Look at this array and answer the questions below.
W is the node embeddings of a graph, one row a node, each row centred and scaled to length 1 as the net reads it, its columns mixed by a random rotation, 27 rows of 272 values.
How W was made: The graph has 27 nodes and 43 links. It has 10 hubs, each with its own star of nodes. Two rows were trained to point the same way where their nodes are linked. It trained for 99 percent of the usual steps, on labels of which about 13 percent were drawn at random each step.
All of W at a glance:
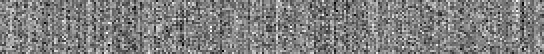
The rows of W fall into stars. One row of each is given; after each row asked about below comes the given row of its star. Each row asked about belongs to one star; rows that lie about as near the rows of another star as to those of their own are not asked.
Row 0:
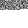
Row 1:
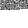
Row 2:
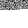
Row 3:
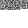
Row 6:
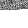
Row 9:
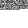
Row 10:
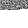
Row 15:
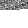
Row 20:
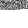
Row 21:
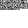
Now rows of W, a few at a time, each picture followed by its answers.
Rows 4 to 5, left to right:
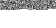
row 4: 20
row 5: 0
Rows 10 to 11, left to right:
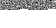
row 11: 21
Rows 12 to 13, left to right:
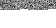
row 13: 15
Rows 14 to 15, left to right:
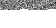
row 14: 10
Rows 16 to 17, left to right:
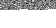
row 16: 1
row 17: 2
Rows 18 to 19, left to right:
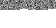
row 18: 10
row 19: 3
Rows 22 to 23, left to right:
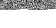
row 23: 9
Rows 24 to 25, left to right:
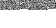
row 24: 6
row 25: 1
